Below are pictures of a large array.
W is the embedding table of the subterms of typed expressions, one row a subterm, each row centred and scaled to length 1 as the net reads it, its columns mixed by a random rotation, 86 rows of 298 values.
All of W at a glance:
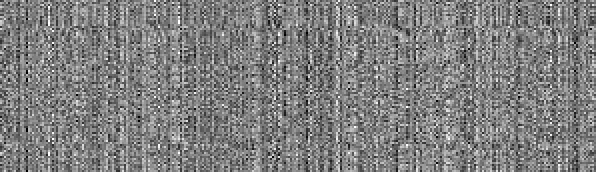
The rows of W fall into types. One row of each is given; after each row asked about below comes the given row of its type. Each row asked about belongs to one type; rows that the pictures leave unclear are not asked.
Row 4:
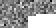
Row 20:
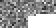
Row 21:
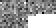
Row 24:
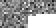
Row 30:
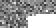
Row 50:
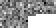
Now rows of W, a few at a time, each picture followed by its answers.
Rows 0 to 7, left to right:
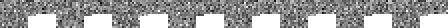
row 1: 50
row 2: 30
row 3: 4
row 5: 21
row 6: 4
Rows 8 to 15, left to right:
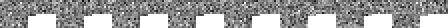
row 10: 4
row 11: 4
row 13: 20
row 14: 30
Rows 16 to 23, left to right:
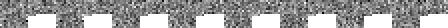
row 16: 50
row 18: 4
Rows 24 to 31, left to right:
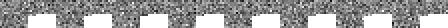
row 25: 30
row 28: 30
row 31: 21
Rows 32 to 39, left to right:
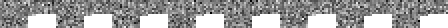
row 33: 50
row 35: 21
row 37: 30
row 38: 4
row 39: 21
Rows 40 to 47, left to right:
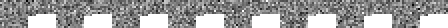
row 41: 20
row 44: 20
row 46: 50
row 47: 24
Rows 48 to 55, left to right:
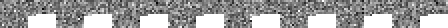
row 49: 30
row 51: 4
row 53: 20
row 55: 50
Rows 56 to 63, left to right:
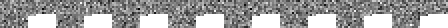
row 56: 21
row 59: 4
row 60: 24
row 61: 30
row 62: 20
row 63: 24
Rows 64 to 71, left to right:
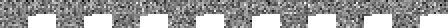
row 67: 4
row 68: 50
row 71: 24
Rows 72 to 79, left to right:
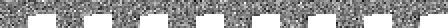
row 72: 20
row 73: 20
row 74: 24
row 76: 4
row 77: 4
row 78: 21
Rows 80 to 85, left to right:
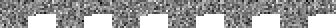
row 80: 20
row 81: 50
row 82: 20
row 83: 4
